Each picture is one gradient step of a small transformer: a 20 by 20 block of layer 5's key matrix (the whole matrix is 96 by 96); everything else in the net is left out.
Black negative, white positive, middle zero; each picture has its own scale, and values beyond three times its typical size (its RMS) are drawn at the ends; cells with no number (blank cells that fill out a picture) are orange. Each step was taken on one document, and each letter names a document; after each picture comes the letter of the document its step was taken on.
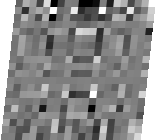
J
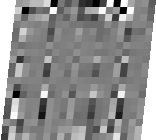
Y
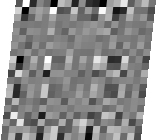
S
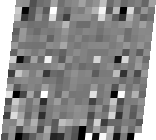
S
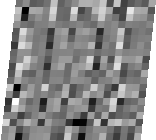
S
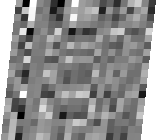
Y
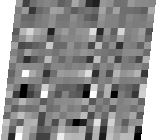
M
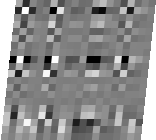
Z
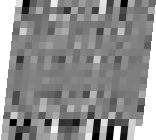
J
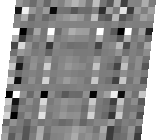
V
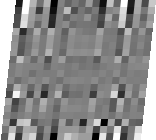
J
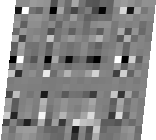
Z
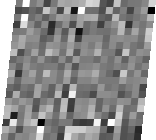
Y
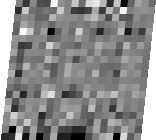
Y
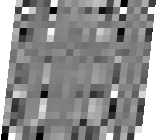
Y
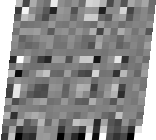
M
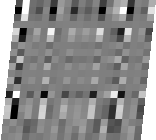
V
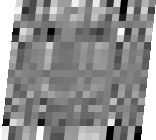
V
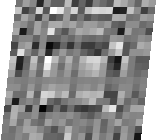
J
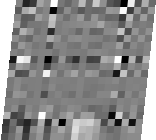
Z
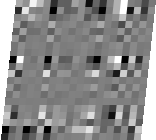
Z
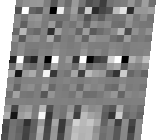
Z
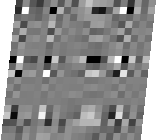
Z
